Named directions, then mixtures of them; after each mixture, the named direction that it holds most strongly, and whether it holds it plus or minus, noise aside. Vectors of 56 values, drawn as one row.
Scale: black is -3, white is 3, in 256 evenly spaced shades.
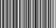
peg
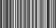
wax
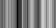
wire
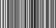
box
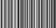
peg, minus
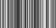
box, plus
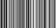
box, minus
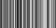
wax, plus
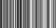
wax, plus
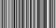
wax, minus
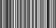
wax, plus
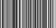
peg, plus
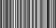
wax, plus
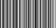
peg, plus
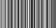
peg, minus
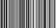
box, minus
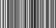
box, plus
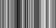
wire, plus
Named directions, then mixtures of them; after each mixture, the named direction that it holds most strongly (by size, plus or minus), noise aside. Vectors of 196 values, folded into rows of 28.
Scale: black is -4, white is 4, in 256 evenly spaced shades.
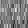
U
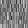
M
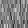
U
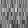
U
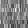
U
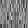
M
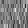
U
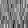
U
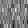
U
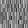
M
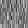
M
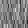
U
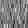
U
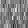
U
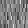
M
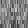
U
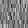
M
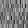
M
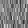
U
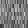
U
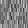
M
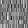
M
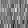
U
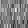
U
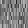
M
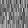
M
